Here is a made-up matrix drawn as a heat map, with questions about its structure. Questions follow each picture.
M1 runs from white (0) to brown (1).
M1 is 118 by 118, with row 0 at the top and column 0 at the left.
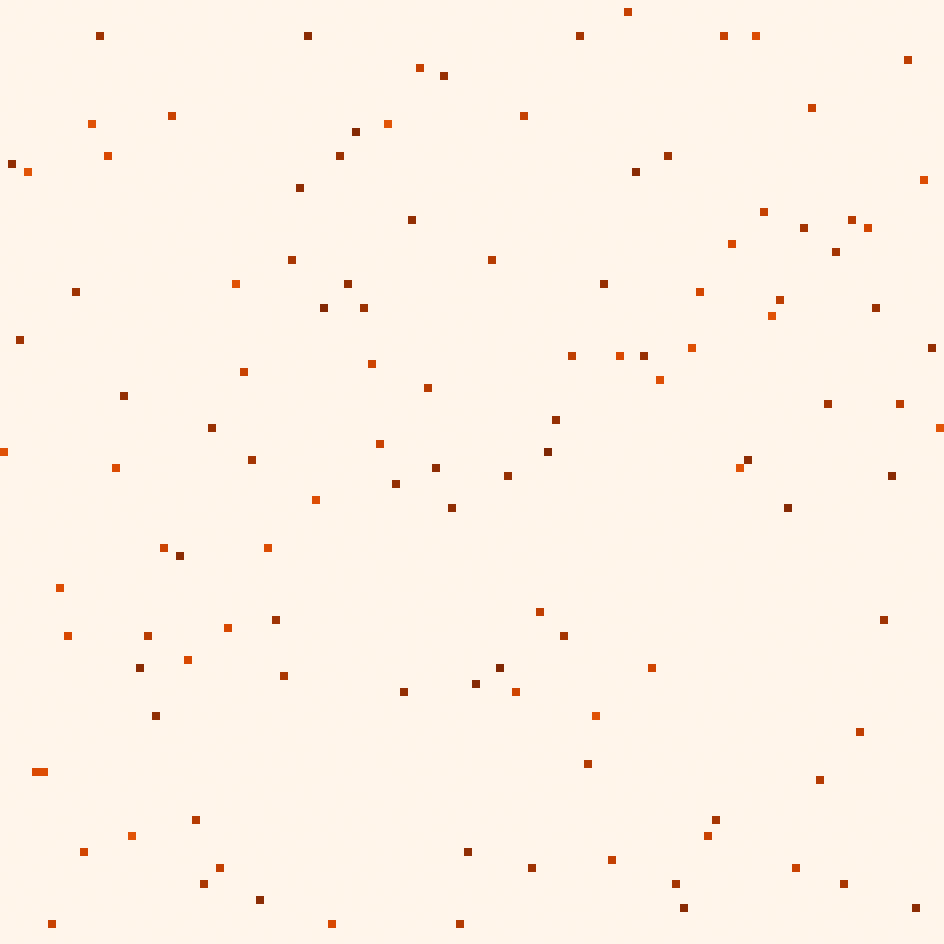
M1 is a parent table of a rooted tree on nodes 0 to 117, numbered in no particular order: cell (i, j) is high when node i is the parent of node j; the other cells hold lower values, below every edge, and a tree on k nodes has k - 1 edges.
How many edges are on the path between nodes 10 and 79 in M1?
5
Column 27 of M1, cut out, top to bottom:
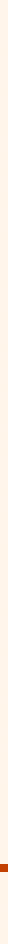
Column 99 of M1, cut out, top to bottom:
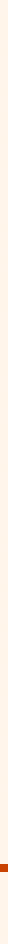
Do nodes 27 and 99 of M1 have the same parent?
yes
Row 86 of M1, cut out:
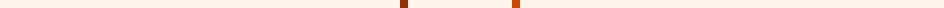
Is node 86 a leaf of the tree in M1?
no
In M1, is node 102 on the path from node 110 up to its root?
no
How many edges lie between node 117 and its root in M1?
5
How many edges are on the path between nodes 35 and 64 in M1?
3
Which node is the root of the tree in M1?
60
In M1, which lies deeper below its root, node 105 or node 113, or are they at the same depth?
node 105
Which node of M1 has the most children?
4
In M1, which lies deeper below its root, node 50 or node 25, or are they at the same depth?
node 50
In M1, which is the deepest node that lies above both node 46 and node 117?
53
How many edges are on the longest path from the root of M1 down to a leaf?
68
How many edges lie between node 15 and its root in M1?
2
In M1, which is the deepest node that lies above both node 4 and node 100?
28
